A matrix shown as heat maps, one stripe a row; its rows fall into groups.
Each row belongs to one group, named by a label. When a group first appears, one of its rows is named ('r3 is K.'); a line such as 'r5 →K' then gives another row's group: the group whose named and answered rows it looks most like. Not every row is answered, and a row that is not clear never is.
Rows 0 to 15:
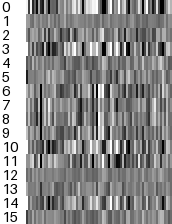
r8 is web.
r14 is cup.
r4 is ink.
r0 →cup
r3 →cup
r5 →ink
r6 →web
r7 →web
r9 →web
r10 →cup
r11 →web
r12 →ink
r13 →web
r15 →ink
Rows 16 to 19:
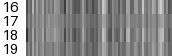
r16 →ink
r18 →ink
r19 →ink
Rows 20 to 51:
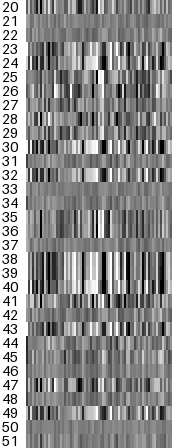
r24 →cup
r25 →web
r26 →web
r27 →web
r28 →web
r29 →web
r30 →cup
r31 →ink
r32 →cup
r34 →ink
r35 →web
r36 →web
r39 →cup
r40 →cup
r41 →web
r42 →ink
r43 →cup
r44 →ink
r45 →ink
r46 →ink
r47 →web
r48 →ink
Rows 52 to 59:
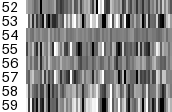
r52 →web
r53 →cup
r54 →ink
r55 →web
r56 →web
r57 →web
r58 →cup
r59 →cup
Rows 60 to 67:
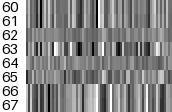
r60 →web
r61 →web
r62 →ink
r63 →web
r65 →ink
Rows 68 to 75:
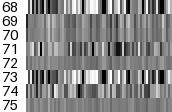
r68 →cup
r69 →ink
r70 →ink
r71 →web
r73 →cup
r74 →web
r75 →ink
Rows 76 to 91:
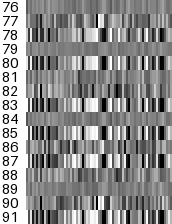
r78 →cup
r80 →cup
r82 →web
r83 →cup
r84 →ink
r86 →web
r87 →cup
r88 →web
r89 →ink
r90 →web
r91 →cup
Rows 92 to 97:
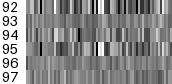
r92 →web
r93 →ink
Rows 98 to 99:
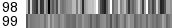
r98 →cup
